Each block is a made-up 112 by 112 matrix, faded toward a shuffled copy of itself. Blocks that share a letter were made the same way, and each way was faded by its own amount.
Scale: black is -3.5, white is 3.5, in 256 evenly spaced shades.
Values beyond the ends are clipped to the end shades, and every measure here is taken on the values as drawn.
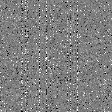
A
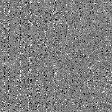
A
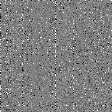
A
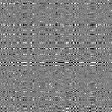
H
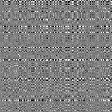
H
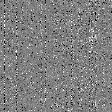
A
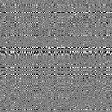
H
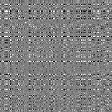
H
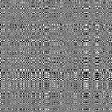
H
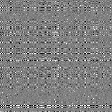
H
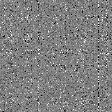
A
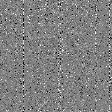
A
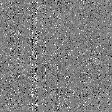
A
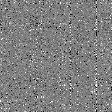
A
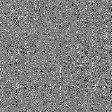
A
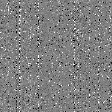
A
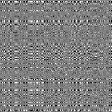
H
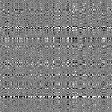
H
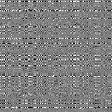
H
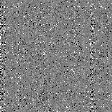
A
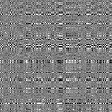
H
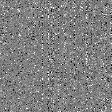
A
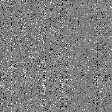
A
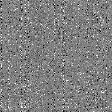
A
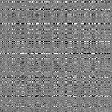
H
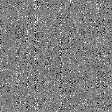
A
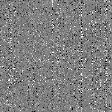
A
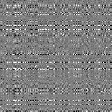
H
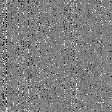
A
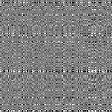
H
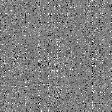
A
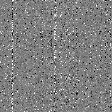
A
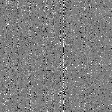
A
